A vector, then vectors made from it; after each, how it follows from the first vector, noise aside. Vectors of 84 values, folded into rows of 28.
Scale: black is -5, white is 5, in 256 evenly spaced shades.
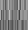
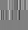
partly zeroed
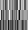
scaled up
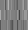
partly zeroed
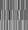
negated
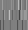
partly zeroed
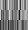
scaled up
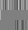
partly zeroed
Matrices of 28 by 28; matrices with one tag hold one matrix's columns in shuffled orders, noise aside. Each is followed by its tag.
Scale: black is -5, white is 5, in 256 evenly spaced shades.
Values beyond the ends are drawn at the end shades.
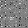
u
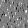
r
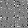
u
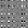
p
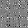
u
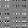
p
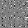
u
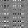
p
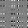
p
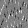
r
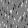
r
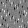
r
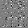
u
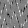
r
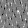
r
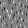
r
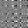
p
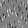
r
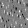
r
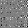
u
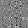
u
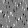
r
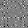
u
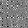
u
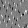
r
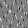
r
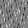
r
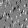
r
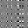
p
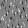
r
